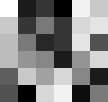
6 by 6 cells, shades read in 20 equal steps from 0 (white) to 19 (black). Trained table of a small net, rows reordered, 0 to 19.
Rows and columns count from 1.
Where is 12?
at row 5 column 1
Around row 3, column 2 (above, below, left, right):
15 8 5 16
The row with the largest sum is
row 6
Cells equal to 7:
1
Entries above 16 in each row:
2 0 0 1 1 2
